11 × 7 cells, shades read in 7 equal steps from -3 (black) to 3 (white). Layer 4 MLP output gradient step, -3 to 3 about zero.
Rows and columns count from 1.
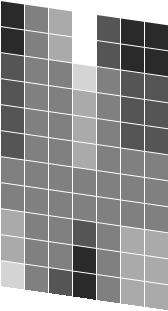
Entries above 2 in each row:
1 1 0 0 0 0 0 0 0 0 0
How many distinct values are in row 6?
3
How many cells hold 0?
38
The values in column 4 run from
-2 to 3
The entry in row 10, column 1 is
1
